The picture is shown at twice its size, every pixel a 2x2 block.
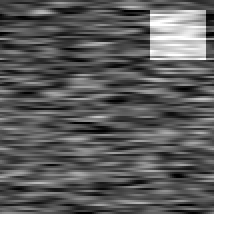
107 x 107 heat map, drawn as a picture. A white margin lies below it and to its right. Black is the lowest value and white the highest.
Grain: streaks across. Odd patch: higher, in the top right. Mirror symmetry: none. Histogram: skewed, a long tail of high values.
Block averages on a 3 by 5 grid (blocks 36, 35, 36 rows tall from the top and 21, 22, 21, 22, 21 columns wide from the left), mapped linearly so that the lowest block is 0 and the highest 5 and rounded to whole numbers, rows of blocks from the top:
0 0 1 3 5 | 1 1 1 1 1 | 1 1 1 1 0
